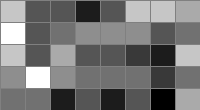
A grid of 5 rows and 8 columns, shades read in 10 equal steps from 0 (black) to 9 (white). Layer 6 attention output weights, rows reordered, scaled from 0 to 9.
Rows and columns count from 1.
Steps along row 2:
down up up same same down up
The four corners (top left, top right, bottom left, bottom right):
7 6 4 6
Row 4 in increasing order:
2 4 4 4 4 5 5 9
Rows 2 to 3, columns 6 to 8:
5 3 4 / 2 1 7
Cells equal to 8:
0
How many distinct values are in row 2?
4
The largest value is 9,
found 2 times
